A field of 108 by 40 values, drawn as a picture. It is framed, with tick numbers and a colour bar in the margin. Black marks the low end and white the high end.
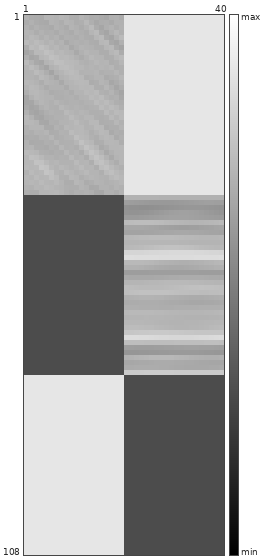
The table splits into 3 rows of 2 panels. Panel 1,1: high, slanting down to the right, faint in contrast. Panel 1,2: very high, flat. Panel 2,1: low, flat. Panel 2,2: high, streaked across. Panel 3,1: very high, flat. Panel 3,2: low, flat.
